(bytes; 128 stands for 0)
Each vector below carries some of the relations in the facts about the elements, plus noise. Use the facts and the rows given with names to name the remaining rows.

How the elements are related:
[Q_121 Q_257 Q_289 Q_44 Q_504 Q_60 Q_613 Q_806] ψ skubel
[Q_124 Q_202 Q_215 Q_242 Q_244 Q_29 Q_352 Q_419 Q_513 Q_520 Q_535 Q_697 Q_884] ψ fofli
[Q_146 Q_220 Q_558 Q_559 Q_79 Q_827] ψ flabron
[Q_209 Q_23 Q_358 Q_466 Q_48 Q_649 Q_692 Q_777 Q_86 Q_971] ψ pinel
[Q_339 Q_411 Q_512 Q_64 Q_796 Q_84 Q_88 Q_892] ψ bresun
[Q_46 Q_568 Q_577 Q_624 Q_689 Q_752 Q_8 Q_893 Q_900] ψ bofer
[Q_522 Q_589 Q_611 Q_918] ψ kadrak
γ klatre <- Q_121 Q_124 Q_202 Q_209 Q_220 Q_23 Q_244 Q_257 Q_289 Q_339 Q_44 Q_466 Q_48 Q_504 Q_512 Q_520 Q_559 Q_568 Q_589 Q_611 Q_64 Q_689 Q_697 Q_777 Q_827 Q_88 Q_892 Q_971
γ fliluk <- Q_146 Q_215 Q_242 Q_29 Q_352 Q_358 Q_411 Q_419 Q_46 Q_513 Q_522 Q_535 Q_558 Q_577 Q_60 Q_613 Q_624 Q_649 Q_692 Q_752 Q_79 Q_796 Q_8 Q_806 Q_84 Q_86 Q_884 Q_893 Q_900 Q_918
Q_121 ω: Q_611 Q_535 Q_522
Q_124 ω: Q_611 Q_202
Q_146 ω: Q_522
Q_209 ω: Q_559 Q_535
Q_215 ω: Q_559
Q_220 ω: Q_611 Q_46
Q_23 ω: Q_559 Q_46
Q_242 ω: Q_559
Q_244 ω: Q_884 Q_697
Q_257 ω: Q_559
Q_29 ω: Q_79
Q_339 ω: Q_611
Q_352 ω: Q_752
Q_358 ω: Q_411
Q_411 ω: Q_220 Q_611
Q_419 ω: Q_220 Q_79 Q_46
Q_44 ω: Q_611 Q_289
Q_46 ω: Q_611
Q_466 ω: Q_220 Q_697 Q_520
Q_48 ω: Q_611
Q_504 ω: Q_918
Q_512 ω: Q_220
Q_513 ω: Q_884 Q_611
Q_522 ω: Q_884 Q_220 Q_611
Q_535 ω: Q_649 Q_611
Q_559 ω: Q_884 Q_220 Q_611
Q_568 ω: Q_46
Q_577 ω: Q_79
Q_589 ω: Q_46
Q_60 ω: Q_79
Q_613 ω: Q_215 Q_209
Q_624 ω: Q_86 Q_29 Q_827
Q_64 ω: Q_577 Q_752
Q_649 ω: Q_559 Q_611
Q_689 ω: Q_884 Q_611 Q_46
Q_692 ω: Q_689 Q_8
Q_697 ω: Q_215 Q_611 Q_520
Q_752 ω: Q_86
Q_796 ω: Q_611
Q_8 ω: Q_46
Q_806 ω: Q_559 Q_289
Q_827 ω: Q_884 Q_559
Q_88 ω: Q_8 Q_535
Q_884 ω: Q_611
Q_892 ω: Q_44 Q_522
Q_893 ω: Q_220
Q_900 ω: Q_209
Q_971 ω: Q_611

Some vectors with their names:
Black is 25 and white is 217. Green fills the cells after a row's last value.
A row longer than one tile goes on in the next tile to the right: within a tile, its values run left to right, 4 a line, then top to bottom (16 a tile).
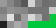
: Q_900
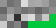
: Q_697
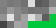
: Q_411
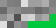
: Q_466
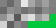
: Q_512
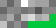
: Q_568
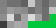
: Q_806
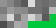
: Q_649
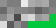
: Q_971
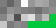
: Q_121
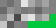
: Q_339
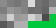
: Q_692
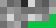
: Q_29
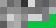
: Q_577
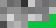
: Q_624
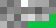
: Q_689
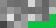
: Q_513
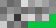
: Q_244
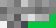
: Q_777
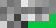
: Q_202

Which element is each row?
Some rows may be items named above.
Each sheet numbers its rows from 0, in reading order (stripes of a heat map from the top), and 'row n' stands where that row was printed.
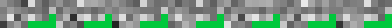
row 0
Q_215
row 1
Q_697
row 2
Q_900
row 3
Q_419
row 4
Q_827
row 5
Q_512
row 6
Q_893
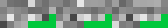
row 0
Q_146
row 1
Q_44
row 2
Q_827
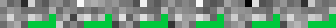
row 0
Q_29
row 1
Q_124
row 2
Q_884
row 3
Q_46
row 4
Q_86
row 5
Q_624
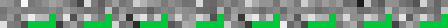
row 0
Q_504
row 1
Q_215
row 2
Q_520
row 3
Q_358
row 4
Q_289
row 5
Q_777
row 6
Q_352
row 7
Q_242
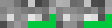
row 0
Q_84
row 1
Q_918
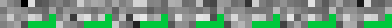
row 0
Q_86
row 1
Q_257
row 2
Q_611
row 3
Q_918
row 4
Q_624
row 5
Q_535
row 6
Q_752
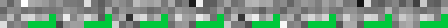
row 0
Q_589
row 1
Q_522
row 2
Q_209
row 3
Q_79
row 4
Q_559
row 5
Q_64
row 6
Q_752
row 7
Q_60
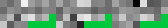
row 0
Q_88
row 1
Q_611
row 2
Q_86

